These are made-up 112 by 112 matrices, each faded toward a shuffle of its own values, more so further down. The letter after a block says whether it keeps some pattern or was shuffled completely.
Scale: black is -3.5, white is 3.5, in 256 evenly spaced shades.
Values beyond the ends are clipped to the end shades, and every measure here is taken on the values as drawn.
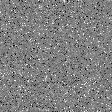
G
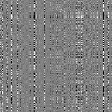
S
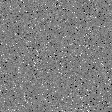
G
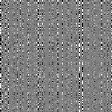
S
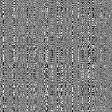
S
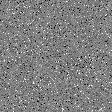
G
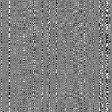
S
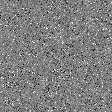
G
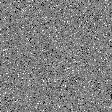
G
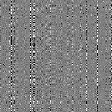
S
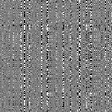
S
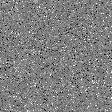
G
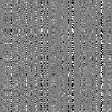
S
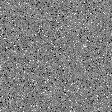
G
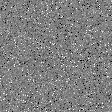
G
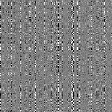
S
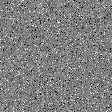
G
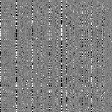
S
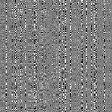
S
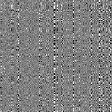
S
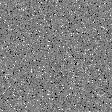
G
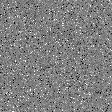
G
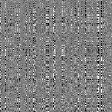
S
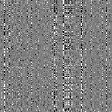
S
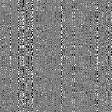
S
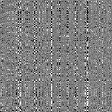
S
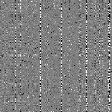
S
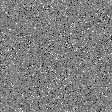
G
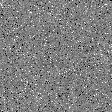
G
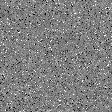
G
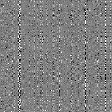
S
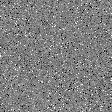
G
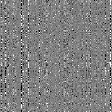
S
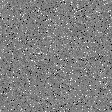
G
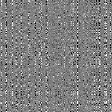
S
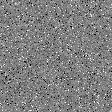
G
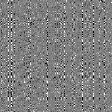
S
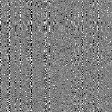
S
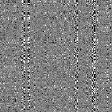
S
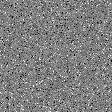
G
